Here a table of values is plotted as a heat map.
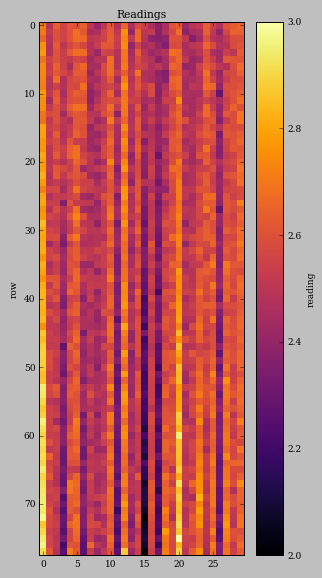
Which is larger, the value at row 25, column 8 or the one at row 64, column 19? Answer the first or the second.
the second
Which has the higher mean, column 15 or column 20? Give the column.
20
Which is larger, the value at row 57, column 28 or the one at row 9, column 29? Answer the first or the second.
the second
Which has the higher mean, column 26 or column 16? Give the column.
16
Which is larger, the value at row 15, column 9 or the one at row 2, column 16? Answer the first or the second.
the first
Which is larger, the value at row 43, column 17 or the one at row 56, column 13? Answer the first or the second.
the second
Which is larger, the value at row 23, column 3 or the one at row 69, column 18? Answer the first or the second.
the second
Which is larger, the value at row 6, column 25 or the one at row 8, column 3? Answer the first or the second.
the first
